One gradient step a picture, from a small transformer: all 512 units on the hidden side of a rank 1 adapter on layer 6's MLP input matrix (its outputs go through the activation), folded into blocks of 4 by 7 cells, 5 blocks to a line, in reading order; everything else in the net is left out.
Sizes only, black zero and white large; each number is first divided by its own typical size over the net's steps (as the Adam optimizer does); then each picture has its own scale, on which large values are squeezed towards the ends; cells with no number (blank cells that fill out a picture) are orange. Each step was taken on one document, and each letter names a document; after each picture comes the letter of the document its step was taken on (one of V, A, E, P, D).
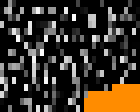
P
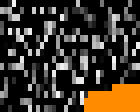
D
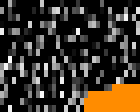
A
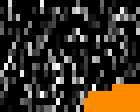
A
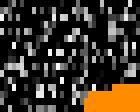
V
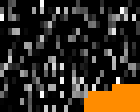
A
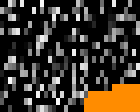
V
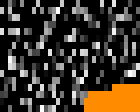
V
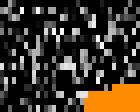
D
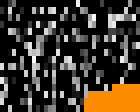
P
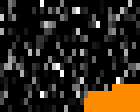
A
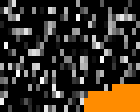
D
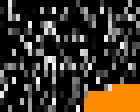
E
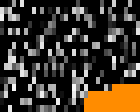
V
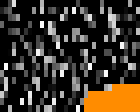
E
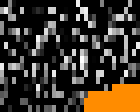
D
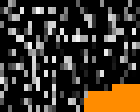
P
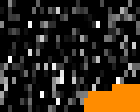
A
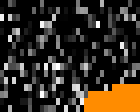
A
